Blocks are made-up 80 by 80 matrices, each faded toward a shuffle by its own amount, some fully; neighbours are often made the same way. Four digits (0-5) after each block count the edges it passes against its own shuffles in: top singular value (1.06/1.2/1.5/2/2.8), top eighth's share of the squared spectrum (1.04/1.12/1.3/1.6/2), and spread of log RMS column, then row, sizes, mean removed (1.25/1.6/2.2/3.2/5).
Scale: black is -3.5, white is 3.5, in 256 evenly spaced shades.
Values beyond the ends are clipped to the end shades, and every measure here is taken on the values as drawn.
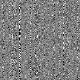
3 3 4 0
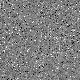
0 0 0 0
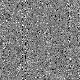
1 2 2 0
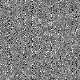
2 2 3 0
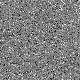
0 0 0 0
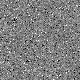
0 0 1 0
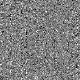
1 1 3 0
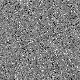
0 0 1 0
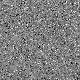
0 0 0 0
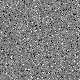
0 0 0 0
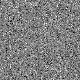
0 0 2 0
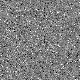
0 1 1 0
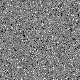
0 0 0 0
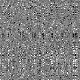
4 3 2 2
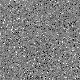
2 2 0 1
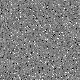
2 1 0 0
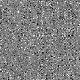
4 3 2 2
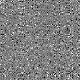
4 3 2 2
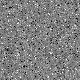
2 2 0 0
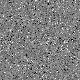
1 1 0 0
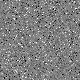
2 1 0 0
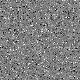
2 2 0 1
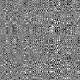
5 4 3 3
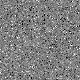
2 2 1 0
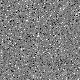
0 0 0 0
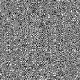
4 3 2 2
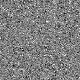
3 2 1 1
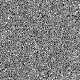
3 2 0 0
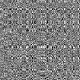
5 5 3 3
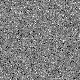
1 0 0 0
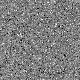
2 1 0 0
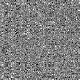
4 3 2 2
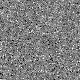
1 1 0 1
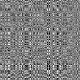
5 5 4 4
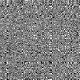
4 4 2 3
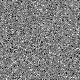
2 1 0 0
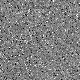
1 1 0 0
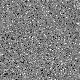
2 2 0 1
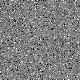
2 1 0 1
